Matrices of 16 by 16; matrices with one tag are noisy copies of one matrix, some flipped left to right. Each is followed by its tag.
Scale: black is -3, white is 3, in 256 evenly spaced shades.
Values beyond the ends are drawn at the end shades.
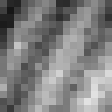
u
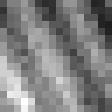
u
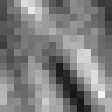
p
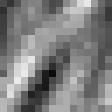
p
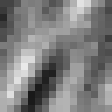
p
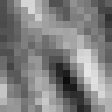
p
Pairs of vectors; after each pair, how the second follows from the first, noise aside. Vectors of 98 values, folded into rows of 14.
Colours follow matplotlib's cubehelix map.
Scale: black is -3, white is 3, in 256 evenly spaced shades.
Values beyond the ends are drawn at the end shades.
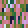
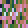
shuffled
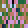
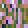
sign-scrambled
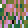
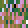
reversed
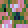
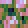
reversed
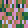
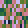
reversed
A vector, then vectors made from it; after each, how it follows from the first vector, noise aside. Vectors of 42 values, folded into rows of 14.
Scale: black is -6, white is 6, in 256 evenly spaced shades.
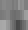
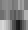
scaled up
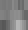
negated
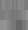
shrunk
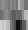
scaled up
